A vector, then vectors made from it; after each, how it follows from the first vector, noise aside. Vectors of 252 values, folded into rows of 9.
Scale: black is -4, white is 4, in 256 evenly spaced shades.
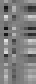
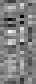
wrapped around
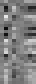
copied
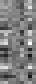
reversed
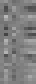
shrunk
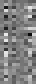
sign-scrambled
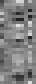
wrapped around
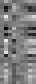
copied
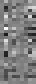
sign-scrambled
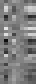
negated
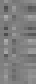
shrunk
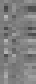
shrunk
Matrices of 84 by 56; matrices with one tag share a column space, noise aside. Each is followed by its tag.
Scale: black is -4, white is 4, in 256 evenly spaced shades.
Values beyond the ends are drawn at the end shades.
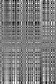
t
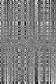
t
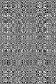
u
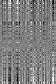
t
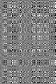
u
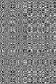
u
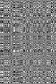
u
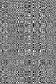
u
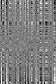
t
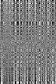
t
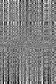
t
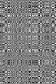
u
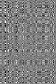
u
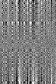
t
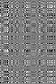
u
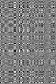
u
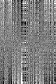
t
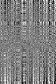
t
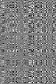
u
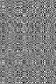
u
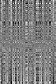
t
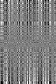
t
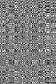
u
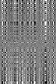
t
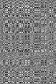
u
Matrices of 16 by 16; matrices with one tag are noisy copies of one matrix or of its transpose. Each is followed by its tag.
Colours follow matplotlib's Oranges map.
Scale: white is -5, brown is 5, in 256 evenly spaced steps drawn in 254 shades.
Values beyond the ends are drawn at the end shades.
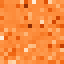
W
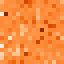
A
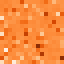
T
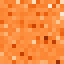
T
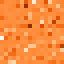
W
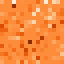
A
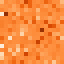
A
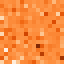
T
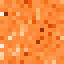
A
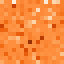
A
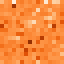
A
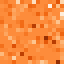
T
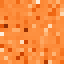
W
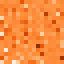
T
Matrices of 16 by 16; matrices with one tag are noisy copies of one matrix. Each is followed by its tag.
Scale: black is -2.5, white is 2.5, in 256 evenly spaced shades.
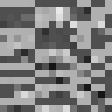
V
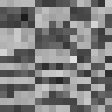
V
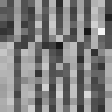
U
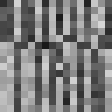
U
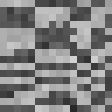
V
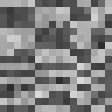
V
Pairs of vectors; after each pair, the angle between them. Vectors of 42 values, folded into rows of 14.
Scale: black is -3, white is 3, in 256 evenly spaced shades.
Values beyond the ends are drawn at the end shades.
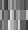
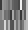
orthogonal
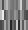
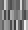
partly aligned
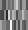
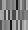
nearly opposite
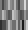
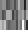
nearly opposite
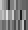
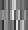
partly aligned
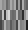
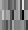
partly aligned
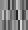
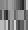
orthogonal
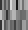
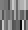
partly aligned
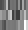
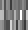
orthogonal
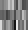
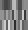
orthogonal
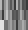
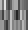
partly aligned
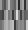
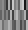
partly aligned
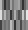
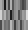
nearly parallel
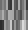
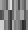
nearly opposite
